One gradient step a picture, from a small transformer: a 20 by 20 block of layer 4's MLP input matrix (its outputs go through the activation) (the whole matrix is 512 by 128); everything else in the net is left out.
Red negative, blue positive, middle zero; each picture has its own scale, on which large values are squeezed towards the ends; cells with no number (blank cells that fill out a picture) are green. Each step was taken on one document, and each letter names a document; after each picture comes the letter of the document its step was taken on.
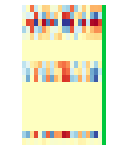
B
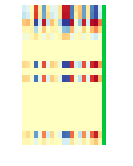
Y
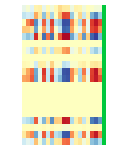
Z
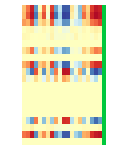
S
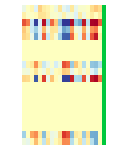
Y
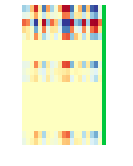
Y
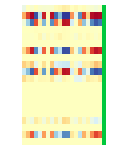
S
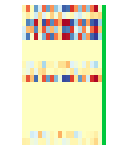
B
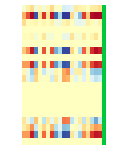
S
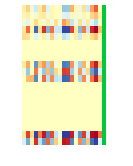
B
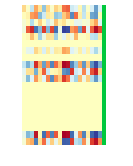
B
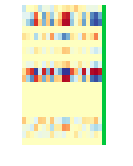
Z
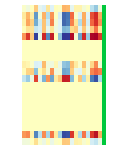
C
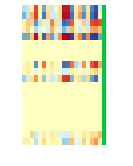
C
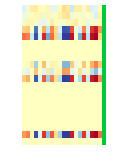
C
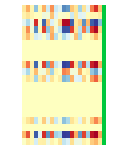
B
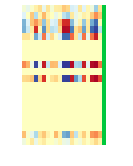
Y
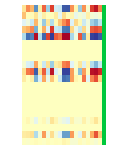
Z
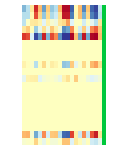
C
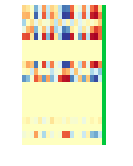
C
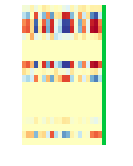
C
